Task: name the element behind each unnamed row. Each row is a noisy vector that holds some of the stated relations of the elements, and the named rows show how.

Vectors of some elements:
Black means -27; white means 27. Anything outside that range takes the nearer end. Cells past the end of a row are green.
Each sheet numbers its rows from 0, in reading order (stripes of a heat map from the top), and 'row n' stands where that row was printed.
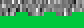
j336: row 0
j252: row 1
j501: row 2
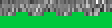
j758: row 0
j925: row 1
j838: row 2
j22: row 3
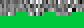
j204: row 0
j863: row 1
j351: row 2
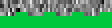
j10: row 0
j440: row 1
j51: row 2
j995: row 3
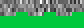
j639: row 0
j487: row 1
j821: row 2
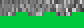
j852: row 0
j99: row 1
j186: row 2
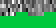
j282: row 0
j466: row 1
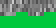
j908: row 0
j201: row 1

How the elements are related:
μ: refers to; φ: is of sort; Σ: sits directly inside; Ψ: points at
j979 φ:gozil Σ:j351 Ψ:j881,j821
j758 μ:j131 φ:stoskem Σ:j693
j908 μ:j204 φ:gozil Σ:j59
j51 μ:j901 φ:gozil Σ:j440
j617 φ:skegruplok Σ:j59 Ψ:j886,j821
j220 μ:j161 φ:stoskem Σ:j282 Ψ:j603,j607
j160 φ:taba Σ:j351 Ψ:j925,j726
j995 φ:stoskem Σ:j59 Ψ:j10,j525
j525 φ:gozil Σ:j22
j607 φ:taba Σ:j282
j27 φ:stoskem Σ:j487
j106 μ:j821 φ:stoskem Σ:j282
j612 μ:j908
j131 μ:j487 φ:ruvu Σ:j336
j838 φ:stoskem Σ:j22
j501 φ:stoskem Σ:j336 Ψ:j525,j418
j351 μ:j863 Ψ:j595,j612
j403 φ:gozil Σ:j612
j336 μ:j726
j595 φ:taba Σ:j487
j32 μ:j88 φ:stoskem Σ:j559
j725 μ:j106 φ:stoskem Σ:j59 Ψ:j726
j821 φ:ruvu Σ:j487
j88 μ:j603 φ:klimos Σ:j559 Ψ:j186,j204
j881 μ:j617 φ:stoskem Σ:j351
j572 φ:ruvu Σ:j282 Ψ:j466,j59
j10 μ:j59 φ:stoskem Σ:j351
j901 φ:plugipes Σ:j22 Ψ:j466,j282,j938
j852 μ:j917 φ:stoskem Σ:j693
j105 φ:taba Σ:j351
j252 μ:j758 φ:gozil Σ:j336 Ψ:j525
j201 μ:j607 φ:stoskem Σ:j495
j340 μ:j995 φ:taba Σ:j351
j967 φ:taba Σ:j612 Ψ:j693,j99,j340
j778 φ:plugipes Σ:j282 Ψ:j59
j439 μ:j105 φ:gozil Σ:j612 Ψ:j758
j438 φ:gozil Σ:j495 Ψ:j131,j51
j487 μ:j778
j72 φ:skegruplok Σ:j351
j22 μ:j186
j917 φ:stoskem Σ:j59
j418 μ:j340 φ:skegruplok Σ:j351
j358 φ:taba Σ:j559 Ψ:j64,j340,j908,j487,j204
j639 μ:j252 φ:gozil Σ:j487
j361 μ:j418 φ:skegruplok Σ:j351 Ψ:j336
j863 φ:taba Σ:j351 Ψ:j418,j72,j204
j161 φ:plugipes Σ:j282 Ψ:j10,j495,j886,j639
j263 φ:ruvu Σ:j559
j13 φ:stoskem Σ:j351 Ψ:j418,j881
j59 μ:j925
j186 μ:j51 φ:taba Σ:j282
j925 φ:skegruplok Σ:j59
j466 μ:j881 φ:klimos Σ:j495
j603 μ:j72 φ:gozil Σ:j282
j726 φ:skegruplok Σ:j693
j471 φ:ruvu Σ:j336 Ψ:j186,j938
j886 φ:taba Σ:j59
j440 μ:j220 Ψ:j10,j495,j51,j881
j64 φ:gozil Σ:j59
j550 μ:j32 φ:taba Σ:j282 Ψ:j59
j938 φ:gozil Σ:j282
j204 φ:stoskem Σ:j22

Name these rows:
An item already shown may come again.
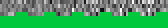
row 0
j99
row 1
j466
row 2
j220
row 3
j160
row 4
j979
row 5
j863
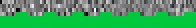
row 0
j105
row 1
j495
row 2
j607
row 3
j778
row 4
j595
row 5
j403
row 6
j88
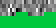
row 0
j361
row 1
j438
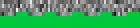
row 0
j220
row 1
j440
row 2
j525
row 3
j639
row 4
j603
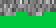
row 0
j525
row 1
j99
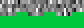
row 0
j358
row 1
j617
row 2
j13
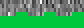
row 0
j204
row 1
j471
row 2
j263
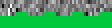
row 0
j72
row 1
j886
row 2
j439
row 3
j603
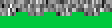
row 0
j72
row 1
j967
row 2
j938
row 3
j550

